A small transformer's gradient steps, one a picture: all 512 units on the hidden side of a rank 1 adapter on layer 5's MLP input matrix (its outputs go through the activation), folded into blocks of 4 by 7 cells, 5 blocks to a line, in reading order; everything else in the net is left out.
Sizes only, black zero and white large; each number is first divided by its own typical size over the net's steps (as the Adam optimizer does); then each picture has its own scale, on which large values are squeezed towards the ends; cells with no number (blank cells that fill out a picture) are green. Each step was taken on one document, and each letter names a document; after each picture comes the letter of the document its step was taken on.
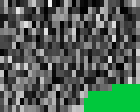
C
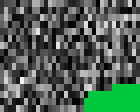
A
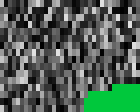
C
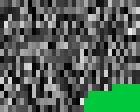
A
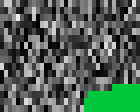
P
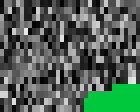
P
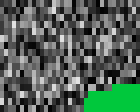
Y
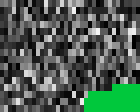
P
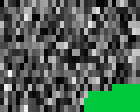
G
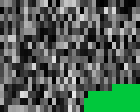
Y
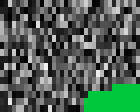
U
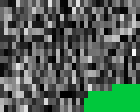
A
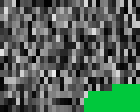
U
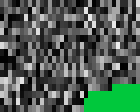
G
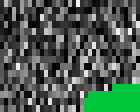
G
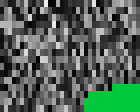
U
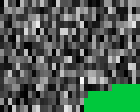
A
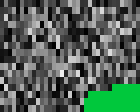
P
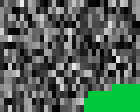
Y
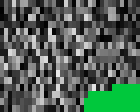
U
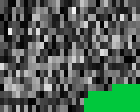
P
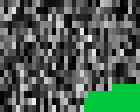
C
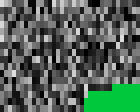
Y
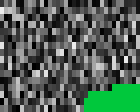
C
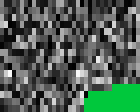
G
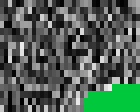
C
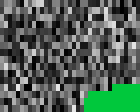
G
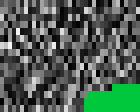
U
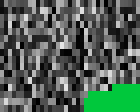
U
